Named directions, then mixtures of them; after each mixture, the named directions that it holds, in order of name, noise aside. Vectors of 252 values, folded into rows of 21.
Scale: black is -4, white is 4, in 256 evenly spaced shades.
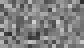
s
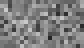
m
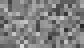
m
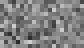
s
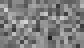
m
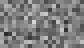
m, s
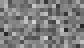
m, s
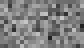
m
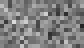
m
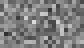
m, s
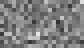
s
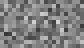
m, s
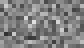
m, s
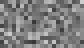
s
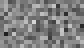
m, s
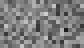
m, s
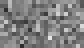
m
